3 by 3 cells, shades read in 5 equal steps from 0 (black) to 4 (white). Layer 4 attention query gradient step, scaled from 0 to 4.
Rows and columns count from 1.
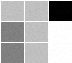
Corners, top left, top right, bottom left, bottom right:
3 0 2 4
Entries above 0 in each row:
2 3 3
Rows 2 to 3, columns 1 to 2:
2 3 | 2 3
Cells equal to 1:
0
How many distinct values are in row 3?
3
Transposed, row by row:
3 2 2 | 3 3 3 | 0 4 4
